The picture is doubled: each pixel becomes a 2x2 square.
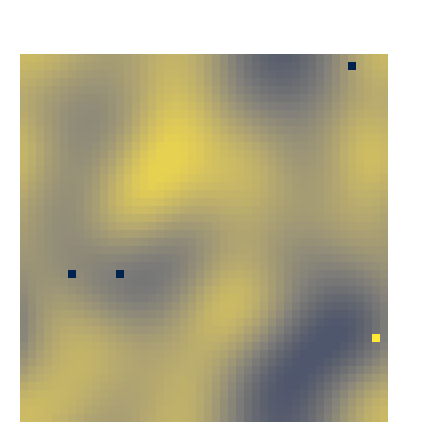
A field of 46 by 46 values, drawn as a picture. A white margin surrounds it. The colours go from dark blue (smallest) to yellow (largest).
Values change most from cell to cell in the bottom right. The ninth with the lowest average is the bottom right. The top middle is the ninth with the highest average. The halves do not mirror each other. Four lone cells stand out: one far higher and three far lower than their neighbours.
